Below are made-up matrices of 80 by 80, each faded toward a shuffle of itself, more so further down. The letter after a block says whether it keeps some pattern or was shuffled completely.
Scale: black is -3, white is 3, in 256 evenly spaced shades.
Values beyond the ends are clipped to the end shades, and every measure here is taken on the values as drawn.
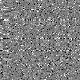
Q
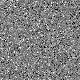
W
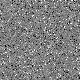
W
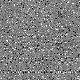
Q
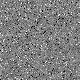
W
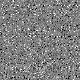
Q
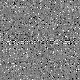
Q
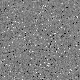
W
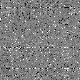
Q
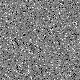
W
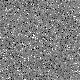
W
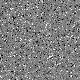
W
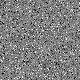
W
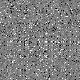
Q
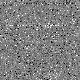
Q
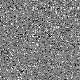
Q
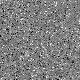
W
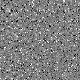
Q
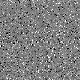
Q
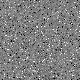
W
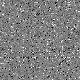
Q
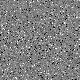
W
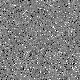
Q
